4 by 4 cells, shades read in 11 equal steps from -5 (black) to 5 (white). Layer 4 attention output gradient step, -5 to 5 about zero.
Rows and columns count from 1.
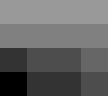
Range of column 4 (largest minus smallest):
3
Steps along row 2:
same same same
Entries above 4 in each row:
0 0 0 0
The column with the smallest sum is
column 1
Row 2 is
0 0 0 0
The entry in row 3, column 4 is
-1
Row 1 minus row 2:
1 1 1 1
